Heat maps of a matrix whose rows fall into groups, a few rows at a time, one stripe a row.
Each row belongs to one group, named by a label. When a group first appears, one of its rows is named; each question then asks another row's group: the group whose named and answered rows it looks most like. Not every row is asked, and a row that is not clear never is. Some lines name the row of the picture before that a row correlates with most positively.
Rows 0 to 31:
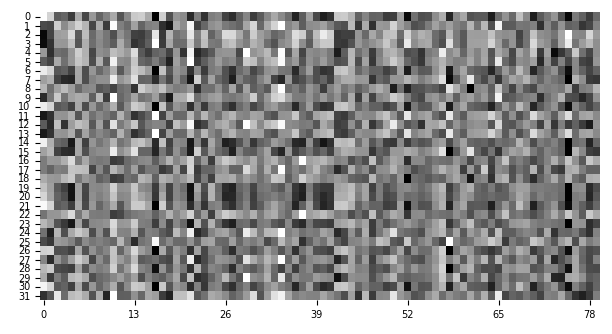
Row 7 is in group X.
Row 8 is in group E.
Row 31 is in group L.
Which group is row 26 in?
X
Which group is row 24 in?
L
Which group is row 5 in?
L
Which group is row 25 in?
E
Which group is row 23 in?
X
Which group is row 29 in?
L
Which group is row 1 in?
L
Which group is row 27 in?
L
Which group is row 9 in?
L
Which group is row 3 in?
E
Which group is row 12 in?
L
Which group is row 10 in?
X
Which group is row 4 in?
L
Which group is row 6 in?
X
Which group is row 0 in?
X
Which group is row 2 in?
E
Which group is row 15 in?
X
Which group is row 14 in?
X
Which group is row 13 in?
E
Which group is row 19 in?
X
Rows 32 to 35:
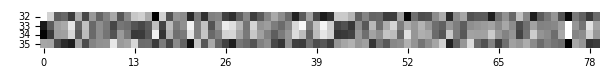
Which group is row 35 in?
X
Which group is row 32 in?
X
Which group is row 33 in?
E
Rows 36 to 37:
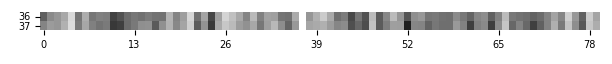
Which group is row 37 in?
E
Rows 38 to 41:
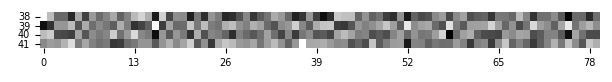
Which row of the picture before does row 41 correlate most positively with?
37
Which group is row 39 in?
E
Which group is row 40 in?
X
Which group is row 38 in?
X
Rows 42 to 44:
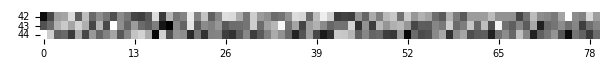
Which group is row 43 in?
L
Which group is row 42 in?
E
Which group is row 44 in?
X
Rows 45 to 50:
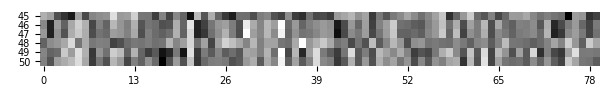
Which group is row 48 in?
E
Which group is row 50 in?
L
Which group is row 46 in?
L
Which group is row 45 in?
X
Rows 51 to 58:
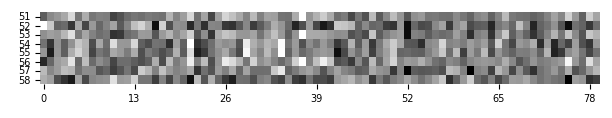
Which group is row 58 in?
X
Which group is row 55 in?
L
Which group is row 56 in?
E
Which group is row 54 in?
L
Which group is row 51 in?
E
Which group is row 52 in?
X
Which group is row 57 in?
E
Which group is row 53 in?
E
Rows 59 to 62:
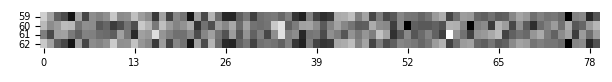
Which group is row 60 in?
E
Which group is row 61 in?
E
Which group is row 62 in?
X
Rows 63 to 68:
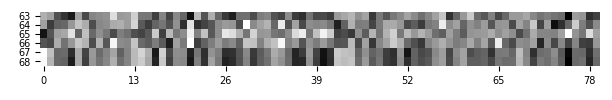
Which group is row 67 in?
X
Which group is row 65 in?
E
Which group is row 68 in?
X
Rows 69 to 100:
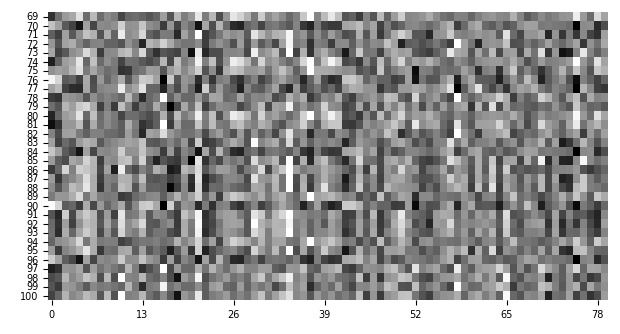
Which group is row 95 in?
L
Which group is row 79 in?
L
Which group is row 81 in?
E
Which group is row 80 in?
E
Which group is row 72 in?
E
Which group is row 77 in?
X
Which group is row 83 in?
L
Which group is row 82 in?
E
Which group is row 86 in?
L
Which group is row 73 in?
L
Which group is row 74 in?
E
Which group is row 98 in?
L
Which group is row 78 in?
E
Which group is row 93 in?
L
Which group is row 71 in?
L
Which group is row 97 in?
E
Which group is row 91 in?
L
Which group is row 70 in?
X
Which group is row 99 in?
E
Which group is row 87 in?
L
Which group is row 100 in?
L
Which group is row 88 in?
L
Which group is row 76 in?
X
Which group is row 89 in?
E
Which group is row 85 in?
L
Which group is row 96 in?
X
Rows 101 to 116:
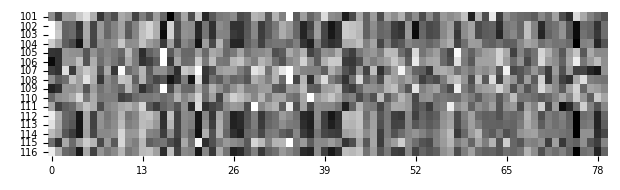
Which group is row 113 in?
X
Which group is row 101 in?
L
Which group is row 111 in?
L
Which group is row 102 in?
X
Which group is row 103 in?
X
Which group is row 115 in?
L
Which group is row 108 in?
L
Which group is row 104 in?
X
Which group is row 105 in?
E
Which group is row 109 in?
E
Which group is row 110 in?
E
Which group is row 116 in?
X
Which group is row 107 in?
L
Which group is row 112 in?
X
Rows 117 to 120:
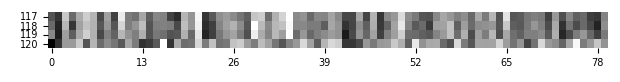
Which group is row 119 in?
L
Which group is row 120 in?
E
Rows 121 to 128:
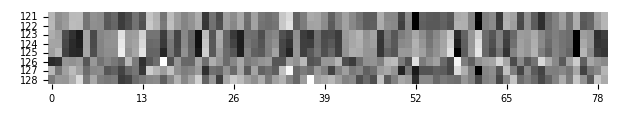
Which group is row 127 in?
E
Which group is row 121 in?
E
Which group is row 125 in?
X
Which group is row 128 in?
E
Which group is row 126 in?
E
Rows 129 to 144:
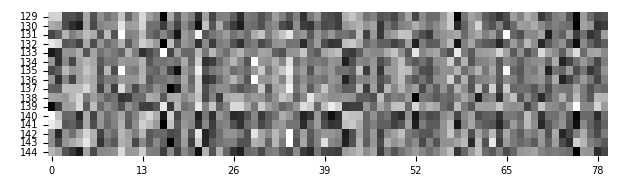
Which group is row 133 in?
E
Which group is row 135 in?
L
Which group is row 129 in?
X
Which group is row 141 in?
X
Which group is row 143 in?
L
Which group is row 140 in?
X
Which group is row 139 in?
E
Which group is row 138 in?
E
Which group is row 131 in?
L
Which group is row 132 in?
X
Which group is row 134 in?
L
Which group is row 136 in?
L
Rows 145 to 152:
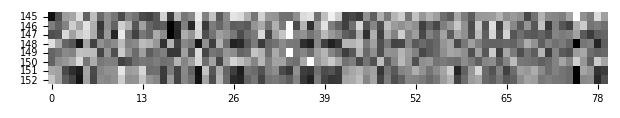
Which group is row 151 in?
X
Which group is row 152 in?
X
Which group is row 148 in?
X
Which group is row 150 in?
E
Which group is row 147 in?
L
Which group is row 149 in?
L
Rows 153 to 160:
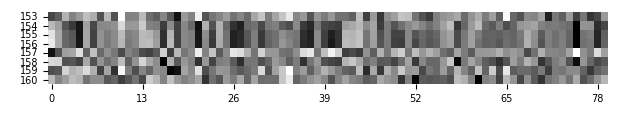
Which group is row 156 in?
X
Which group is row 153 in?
L
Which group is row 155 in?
X
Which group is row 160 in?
E
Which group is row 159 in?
L
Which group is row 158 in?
X
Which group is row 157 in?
E
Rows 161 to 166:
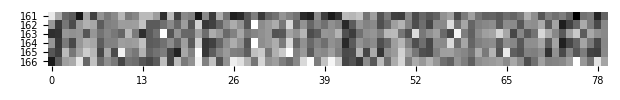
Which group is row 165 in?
L
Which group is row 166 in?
E
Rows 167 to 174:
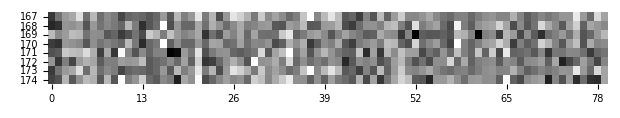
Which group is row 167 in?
E
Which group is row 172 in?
L
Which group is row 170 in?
E
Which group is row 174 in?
L
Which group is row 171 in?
L
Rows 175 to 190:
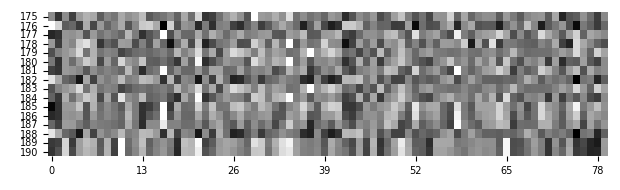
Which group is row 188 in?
X
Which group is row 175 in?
L
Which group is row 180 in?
L
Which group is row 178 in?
L
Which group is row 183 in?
E
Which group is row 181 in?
E
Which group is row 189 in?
L
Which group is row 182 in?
X
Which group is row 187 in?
E
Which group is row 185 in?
E
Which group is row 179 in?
E
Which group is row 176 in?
X
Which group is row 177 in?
E
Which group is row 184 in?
L
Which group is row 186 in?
E
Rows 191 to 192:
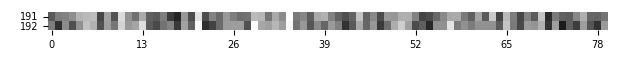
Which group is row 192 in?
L
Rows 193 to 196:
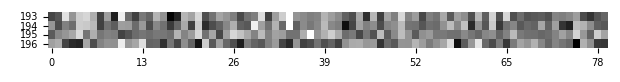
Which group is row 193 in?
L
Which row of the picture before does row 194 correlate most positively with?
191
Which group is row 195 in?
E
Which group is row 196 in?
X
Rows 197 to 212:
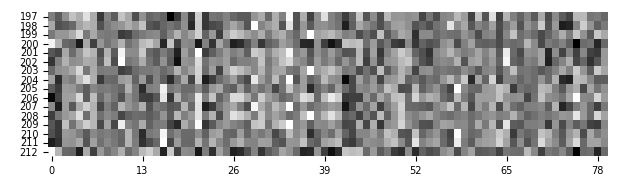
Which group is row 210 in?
E
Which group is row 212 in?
X
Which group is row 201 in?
L
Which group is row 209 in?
L
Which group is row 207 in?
L
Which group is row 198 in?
L
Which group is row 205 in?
E
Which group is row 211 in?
E
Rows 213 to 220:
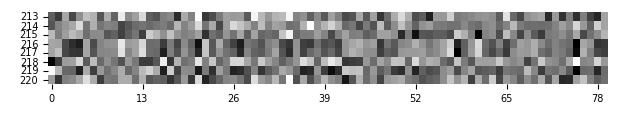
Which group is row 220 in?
L
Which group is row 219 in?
X
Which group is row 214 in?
E
